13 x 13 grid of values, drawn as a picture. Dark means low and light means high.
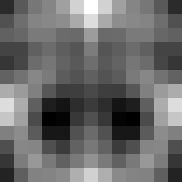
Mirror symmetry: left to right. Grain: blotchy. Ninth with the highest average: top middle. Odd rows or columns: none. Slope: none.
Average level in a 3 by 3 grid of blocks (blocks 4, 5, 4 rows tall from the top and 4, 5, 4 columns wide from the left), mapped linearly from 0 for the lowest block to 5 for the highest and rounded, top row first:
252
303
232
